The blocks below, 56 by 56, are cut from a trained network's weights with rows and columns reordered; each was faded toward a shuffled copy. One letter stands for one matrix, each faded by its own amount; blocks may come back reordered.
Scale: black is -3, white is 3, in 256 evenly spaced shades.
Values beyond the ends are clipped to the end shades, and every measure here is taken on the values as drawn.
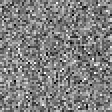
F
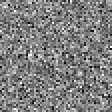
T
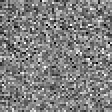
F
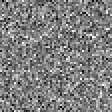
T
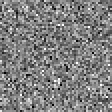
T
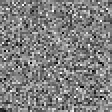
T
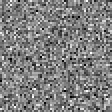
F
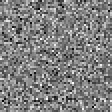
F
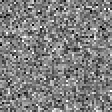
T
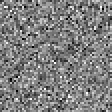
F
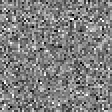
F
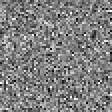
T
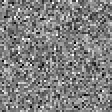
T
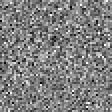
F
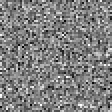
F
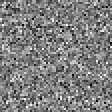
T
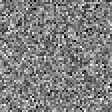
F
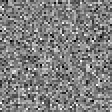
F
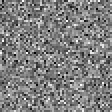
F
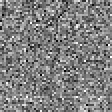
T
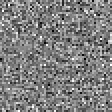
F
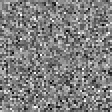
T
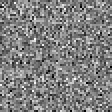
F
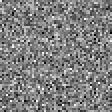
T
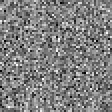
F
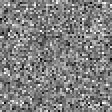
T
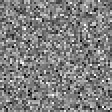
T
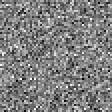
T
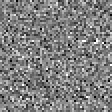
F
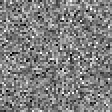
T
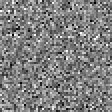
T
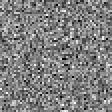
F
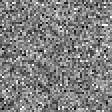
F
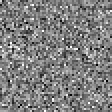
T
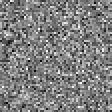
T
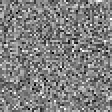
F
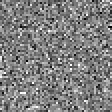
T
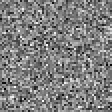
F
